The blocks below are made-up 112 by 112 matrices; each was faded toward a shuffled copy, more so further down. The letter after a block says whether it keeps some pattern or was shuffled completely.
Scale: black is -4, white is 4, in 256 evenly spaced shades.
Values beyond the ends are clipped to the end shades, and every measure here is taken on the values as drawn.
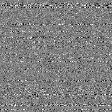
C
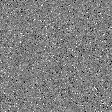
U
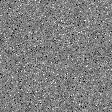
U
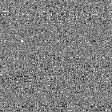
C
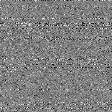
C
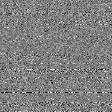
C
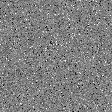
U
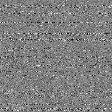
C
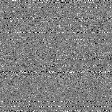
C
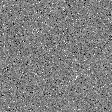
U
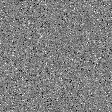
U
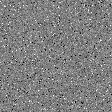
U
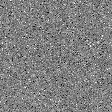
U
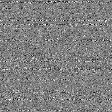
C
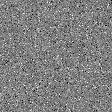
U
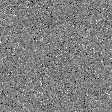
U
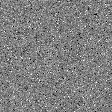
U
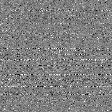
C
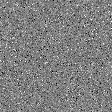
U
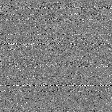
C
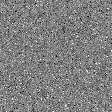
U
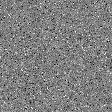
U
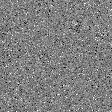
U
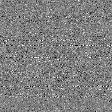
C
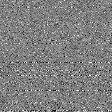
C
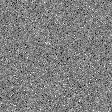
U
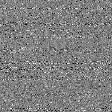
C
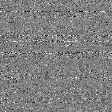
C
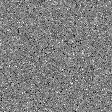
U
